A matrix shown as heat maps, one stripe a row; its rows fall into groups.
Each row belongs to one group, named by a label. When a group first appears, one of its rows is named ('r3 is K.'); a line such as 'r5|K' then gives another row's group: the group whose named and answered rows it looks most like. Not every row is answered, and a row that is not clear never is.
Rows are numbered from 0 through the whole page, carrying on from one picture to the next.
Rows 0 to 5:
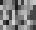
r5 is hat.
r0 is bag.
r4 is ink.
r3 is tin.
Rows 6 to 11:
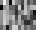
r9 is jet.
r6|tin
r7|bag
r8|hat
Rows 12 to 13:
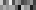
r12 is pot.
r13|hat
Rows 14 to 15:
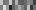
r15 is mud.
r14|pot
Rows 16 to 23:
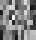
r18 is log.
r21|jet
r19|tin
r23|bag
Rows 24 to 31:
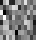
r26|ink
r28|log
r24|log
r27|tin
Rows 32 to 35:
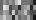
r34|tin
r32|jet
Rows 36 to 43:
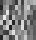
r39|tin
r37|log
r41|mud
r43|log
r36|bag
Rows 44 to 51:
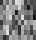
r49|mud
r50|mud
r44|jet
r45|jet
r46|hat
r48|bag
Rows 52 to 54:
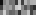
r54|mud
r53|jet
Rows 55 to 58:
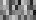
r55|mud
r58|ink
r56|tin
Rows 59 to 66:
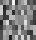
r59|tin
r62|ink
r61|pot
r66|mud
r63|log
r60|ink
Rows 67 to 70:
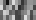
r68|pot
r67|ink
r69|mud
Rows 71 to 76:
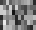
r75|hat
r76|jet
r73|pot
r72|pot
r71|log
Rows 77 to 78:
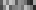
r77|jet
